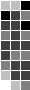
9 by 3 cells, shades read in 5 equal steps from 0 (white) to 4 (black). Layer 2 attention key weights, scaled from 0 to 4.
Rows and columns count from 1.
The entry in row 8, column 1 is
1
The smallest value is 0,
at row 9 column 1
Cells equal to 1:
4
